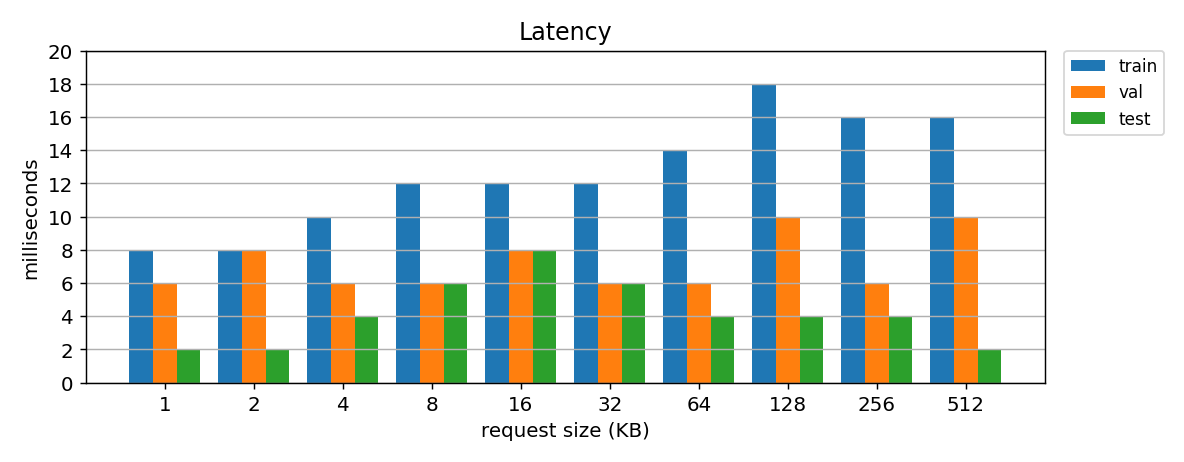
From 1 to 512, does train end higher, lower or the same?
higher
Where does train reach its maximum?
128
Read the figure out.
Title: Latency
x-axis: request size (KB), ticks 1 2 4 8 16 32 64 128 256 512
y-axis: milliseconds, ticks 0 2 4 6 8 10 12 14 16 18 20
Legend: train, val, test
Values:
train: 8 8 10 12 12 12 14 18 16 16
val: 6 8 6 6 8 6 6 10 6 10
test: 2 2 4 6 8 6 4 4 4 2
